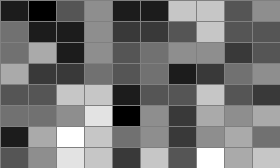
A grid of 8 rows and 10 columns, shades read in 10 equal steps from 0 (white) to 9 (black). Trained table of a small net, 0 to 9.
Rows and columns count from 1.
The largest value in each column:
8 9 8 5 9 8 8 7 7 7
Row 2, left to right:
5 8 8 4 7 7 6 2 6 6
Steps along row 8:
down down up up down up down up down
